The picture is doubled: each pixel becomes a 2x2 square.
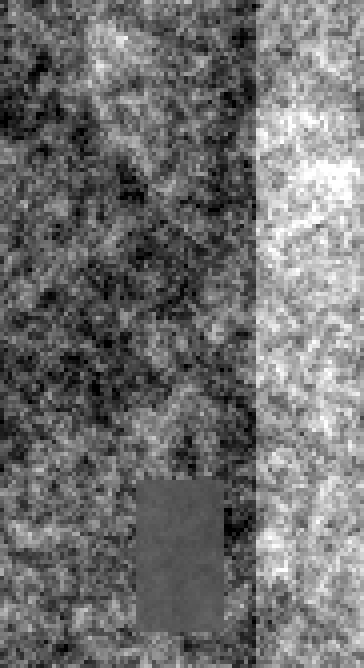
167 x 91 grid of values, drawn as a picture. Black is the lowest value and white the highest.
Seam: vertical, 70% of the way across, the right part higher. Grain: blotchy. Odd patch: calmer, in the bottom middle. Calmest part: bottom middle.
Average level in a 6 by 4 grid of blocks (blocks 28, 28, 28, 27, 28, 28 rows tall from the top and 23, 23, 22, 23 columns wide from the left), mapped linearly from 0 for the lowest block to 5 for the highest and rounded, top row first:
1 2 1 3 | 0 1 1 5 | 0 0 1 4 | 0 0 1 4 | 1 1 1 4 | 1 1 1 3
